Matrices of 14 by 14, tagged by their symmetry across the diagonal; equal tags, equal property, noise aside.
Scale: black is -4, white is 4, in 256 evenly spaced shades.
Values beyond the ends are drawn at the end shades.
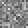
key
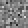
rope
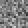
rope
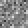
key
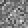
key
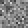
key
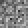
key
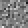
rope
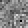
key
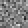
rope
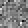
rope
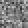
rope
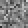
rope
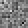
key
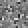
rope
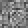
key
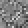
key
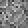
key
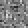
rope
